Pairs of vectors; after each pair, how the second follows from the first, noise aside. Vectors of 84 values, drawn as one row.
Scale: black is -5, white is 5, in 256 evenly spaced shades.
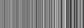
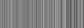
shrunk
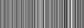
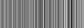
negated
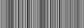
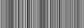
copied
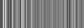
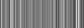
wrapped around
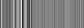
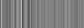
shrunk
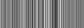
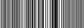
scaled up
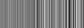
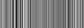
wrapped around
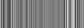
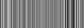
negated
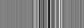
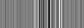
copied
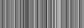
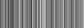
wrapped around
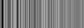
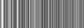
negated
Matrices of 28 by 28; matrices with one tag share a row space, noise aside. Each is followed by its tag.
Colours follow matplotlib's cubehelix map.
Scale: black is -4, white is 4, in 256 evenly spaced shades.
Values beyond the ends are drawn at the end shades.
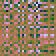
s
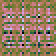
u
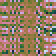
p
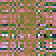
p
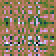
s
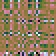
s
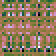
u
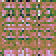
u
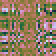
p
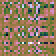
s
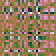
s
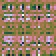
u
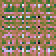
u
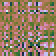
s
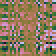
p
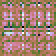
u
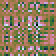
s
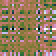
p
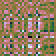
s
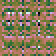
u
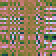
p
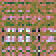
u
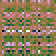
u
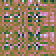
s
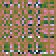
s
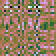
s
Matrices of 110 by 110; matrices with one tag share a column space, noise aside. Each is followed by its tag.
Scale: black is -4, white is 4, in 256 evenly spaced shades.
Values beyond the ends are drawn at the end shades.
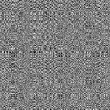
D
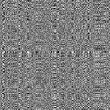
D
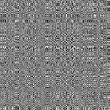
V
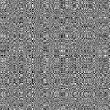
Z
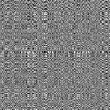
D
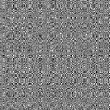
Z
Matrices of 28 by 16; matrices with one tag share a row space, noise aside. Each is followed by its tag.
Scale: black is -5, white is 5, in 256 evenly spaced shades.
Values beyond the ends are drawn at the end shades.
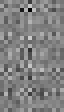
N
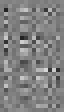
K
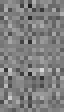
N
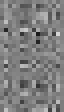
K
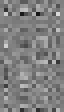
K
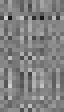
N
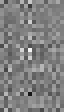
N
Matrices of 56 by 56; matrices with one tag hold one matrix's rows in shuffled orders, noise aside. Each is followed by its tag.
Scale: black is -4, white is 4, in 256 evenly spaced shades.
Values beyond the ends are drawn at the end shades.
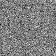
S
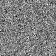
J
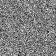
J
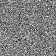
J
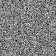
J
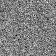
J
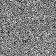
S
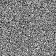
S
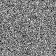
S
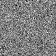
J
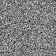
S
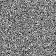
S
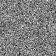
J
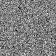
J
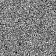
J
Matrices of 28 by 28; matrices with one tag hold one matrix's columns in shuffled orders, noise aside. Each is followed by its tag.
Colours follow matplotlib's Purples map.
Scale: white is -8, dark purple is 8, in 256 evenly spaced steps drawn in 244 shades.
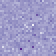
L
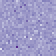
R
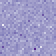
L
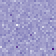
L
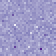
L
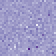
L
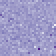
L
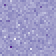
R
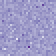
R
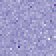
R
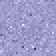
L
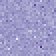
R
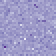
R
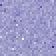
R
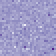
L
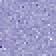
R
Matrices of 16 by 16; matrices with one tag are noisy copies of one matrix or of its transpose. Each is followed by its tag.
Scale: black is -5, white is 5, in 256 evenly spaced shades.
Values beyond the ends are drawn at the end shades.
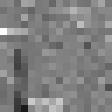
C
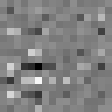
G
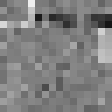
C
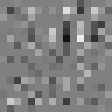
G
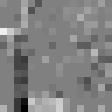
C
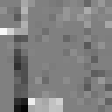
C
